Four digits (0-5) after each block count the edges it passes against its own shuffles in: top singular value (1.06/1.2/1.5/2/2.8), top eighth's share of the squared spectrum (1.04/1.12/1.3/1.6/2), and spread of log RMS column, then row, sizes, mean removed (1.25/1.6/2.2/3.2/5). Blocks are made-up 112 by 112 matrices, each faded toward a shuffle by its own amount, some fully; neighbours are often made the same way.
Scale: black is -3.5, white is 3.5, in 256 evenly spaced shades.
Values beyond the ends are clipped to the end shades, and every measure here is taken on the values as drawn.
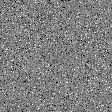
0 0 0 0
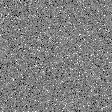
0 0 0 0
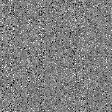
1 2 3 0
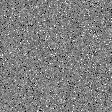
0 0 0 0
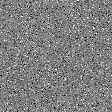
0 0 0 0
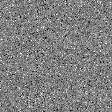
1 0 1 0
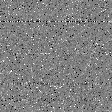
3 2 0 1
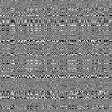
5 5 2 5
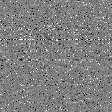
3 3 0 2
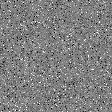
2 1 0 0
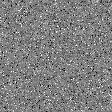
0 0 0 0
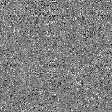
4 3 1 1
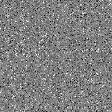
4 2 1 1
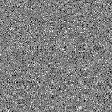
4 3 1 1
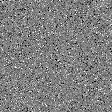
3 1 0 0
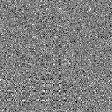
4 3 2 2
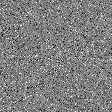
2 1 0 0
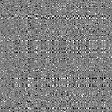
5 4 3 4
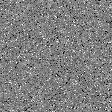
2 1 0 0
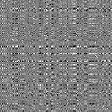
5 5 4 4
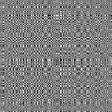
5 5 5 5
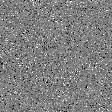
2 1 0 0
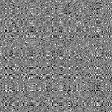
5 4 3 3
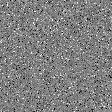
2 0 0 0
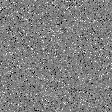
0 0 0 0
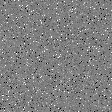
0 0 0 0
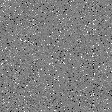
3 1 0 0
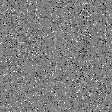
3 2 1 0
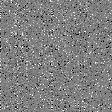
4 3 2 1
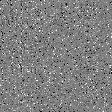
3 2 1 1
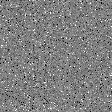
0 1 1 0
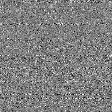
1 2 0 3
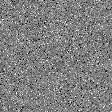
1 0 0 0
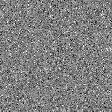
3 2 0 0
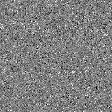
3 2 0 1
